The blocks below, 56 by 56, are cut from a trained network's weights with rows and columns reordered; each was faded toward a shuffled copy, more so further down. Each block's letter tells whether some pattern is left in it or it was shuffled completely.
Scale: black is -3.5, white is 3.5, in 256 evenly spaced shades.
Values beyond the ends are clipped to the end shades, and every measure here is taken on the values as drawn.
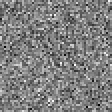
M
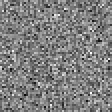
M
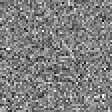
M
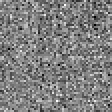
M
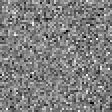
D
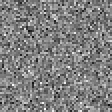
D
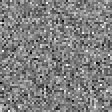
D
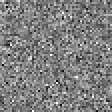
D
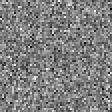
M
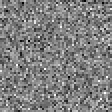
D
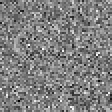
M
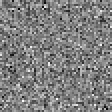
M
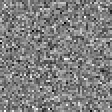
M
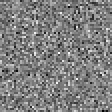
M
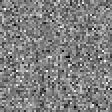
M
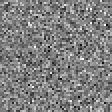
D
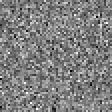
D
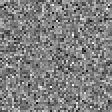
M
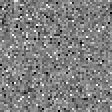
D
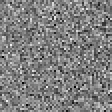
D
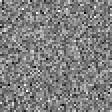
D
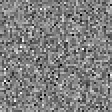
D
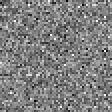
M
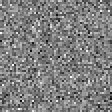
M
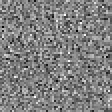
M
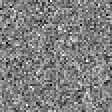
D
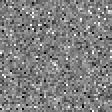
D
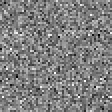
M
